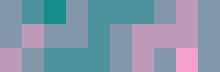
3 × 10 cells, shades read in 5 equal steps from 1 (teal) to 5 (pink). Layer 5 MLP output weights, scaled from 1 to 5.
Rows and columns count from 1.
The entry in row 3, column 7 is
4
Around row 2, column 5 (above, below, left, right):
2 2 3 3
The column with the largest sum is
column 9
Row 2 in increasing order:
2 3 3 3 3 3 4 4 4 4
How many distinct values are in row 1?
4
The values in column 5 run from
2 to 2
